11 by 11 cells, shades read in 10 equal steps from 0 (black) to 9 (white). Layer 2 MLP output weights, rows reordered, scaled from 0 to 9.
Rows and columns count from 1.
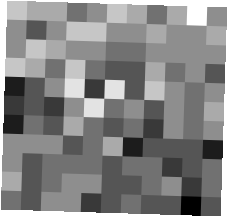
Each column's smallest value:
1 3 2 3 2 3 1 2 2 0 1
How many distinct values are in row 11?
5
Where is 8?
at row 5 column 4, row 5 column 6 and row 6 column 5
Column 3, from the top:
6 5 6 4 5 2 3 5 4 4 5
